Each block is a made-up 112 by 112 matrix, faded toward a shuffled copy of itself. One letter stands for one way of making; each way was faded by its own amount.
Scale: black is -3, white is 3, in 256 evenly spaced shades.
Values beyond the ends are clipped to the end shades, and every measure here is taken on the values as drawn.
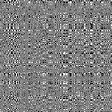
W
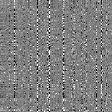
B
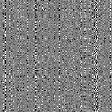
B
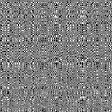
W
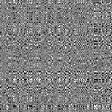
W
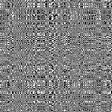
W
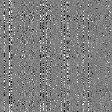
B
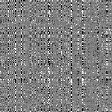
B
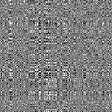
W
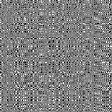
W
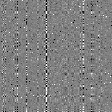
B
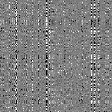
B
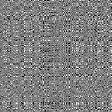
W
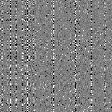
B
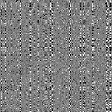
B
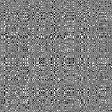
W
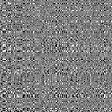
W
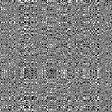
W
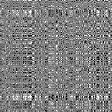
W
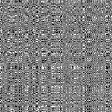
W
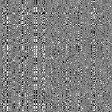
B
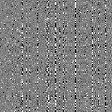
B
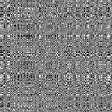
W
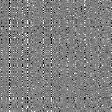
B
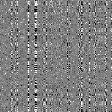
B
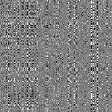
B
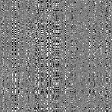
B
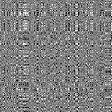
W
